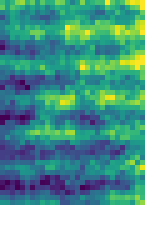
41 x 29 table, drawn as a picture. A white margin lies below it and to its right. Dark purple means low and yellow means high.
No row or column stands out. Values rise toward the top right. Stripes running across repeat 6 times from top to bottom. On average the colour sits 50% of the way up the scale. The grain runs across in streaks.
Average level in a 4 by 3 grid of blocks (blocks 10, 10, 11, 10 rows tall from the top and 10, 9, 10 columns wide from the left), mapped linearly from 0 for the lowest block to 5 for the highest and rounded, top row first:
3 4 5 / 1 3 5 / 1 2 3 / 0 0 3
